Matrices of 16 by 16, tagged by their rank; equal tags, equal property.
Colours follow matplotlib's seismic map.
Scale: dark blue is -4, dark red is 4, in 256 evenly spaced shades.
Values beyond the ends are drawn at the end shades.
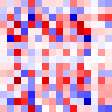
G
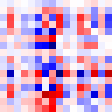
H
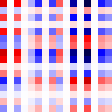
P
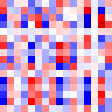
H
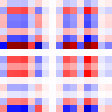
P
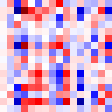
G
